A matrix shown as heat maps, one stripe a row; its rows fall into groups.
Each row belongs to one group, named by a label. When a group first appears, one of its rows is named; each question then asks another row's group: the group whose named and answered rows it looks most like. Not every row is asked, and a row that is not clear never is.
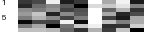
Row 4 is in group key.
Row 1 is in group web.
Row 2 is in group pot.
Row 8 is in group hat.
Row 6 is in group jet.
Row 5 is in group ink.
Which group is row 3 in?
web
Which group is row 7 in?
ink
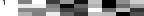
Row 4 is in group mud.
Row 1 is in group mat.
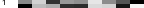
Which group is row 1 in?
key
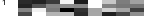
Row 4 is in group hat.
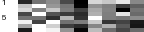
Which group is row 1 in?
pot
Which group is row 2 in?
hat
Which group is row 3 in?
mud
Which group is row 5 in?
jet
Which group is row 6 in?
mud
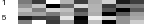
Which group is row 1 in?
mud
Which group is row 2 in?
ink
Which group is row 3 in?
mud
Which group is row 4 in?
mat
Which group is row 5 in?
jet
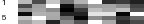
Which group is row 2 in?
web
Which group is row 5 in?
hat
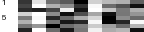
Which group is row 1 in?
pot
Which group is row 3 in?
jet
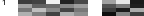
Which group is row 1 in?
web
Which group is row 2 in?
key
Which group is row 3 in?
ink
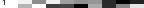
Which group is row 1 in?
mud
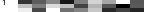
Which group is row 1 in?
web
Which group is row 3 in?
mud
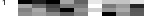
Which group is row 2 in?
key
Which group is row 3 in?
web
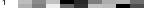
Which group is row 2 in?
mud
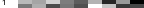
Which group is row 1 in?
hat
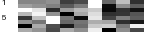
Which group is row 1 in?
web
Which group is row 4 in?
ink
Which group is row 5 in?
hat
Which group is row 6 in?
mud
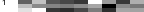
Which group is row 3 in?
mat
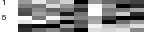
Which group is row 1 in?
hat
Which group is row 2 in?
mud
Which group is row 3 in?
jet
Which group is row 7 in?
jet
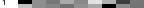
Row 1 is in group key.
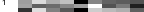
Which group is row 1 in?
hat
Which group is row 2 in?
key
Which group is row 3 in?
pot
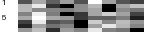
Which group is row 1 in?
key
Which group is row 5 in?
hat
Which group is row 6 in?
pot
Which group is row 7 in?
pot
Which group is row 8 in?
key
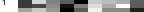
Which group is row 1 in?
pot
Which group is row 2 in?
web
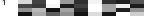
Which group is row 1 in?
mud
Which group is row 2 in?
web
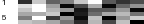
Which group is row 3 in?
hat
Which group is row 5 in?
mat
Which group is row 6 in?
hat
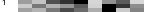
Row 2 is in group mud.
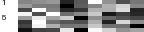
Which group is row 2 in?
web
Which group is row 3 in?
pot
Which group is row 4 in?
mud
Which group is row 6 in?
mat
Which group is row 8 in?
jet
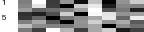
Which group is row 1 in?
mat
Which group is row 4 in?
jet
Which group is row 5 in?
jet
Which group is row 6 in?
web
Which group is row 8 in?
mud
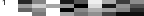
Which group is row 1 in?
web
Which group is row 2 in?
hat
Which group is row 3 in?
web
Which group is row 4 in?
mud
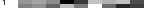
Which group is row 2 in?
key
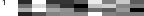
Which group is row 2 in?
pot
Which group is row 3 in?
hat
